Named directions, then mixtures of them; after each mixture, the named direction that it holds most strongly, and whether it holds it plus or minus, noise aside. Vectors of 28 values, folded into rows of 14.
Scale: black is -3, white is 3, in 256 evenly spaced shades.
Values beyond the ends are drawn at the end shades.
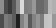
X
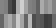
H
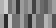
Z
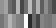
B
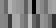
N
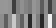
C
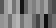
X, minus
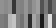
C, plus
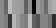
N, plus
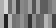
Z, plus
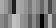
C, plus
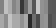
B, plus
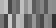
Z, plus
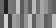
Z, minus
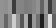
C, plus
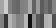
Z, plus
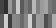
Z, minus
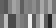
C, minus
